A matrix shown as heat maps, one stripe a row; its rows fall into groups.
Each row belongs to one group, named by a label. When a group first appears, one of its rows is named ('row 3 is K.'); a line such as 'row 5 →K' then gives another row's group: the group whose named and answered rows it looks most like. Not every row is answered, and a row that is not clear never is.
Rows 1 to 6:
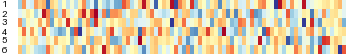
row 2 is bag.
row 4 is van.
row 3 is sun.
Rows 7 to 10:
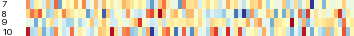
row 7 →sun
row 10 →sun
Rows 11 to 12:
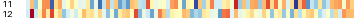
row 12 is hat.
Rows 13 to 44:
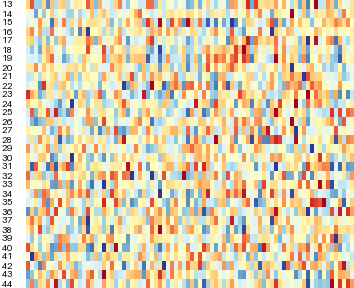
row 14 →van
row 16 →van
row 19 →van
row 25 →bag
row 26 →van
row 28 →bag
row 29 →sun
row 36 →bag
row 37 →van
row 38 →van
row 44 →bag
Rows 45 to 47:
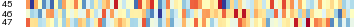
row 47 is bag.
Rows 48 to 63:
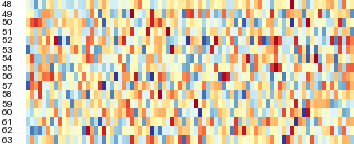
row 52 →bag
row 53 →bag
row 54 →hat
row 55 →bag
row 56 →hat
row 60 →sun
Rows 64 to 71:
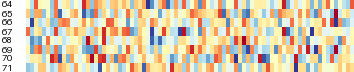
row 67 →sun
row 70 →bag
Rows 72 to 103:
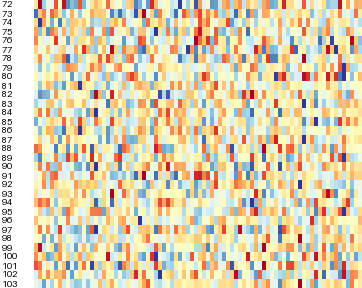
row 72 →bag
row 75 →sun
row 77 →sun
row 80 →bag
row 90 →van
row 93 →sun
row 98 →van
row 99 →hat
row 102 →hat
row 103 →van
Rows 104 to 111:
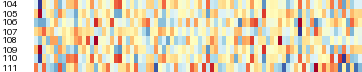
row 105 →hat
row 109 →hat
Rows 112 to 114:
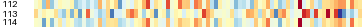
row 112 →van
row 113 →bag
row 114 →van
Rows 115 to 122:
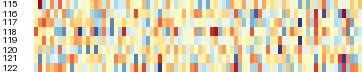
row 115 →hat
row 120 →van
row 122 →hat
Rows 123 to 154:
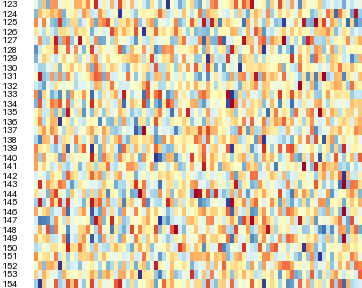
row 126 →sun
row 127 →bag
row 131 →hat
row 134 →hat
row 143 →hat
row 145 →hat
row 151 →sun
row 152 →bag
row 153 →sun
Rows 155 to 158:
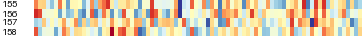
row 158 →sun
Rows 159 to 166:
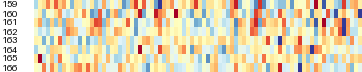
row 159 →hat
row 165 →hat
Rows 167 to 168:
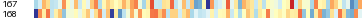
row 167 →sun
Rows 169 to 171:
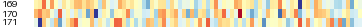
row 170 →van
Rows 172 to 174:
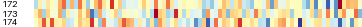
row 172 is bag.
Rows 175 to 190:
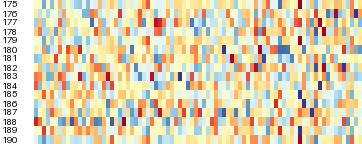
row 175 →van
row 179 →van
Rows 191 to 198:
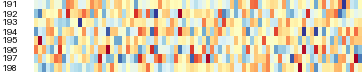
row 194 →bag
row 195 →hat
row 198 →van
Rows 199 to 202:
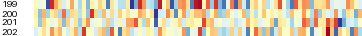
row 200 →sun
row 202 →sun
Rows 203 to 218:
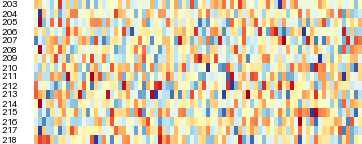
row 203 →van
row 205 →hat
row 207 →bag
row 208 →hat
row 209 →sun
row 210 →sun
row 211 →hat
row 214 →hat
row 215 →sun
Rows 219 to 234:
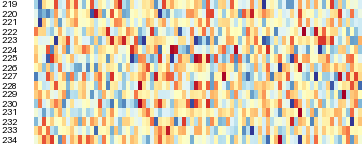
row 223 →sun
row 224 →sun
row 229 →hat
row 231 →van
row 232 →sun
